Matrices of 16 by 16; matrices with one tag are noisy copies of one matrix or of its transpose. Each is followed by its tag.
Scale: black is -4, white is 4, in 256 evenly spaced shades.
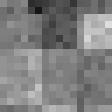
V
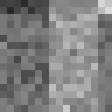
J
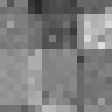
V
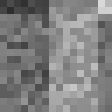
J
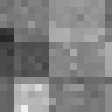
V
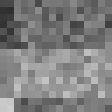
J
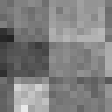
V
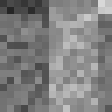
J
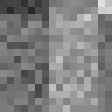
J
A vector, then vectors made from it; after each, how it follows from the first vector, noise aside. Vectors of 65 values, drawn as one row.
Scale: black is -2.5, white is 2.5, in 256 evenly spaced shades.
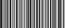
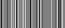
partly zeroed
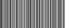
shrunk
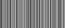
shrunk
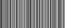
shrunk
